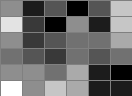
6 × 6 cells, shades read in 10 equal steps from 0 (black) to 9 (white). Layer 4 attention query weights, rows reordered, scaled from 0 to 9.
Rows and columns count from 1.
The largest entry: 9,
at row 6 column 1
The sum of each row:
19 23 24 20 21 29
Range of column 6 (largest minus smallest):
7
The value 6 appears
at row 3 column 6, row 5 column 4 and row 6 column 4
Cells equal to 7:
3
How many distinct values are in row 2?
6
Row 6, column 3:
7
